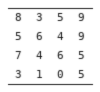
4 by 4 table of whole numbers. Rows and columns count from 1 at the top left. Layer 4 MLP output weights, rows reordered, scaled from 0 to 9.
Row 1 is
8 3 5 9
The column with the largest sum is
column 4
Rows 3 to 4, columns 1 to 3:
7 4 6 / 3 1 0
